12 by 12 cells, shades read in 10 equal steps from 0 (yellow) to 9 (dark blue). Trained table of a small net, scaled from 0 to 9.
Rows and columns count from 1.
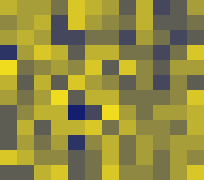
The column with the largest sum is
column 10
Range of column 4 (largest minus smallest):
7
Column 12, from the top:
3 5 6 1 3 6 1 2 2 3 4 1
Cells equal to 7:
9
